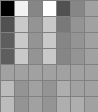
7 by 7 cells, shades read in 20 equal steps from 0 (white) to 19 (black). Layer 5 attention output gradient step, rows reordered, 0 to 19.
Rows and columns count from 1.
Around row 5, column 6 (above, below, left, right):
8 7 7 7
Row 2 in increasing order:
4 4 7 8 8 10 13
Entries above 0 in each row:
6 7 7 7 7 7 7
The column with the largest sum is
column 1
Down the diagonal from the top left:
19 4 8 4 7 7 7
